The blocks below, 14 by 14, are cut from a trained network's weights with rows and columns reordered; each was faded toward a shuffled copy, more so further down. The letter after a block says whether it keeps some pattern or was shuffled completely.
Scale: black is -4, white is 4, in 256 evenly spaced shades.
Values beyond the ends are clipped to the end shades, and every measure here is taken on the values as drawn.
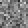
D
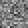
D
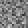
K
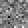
D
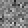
D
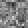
K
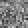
D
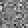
K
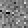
D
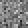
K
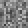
K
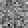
D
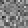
K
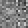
K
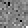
D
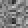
K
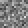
D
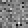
D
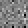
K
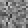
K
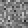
D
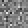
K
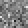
D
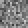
D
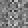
K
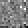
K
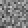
D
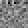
K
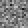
D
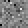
D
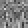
K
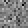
D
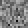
K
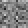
K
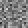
K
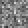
D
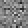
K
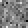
D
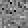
D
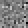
D
